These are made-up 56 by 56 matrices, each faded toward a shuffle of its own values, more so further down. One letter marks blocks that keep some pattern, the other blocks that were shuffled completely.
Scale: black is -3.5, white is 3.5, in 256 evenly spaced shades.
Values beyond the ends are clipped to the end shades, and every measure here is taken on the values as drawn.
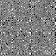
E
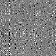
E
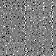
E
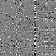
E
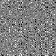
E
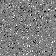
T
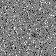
T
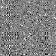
E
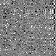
E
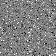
T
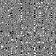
E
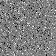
T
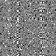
E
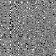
E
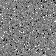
T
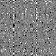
E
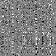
E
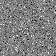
T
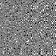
E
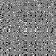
E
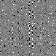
E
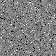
T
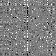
E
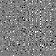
E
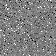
T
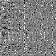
E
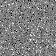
T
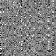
E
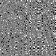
E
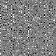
E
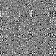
E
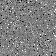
T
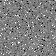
T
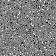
T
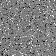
T
